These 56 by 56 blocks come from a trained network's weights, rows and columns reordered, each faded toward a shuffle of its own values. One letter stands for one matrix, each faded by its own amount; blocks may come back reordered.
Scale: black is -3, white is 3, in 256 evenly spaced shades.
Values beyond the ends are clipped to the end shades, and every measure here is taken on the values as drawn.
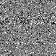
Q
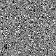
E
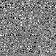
Q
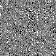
E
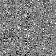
E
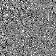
E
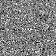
Q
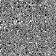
E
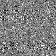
Q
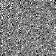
E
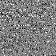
Q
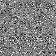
Q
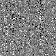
E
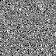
Q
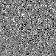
E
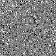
E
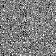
E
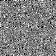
Q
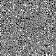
E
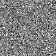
E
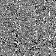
E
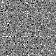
E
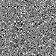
E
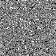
Q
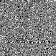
Q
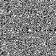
Q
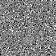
Q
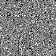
E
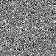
Q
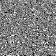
Q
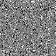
E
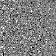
E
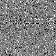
E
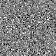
Q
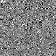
Q
